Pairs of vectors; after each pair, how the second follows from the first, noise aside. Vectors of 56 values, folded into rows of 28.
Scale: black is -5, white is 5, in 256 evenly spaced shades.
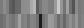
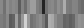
reversed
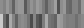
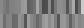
reversed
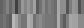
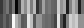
scaled up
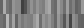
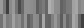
shuffled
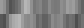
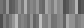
shuffled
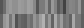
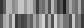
scaled up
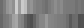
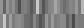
shuffled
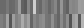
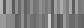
reversed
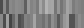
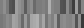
reversed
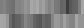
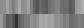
reversed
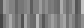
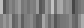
shuffled
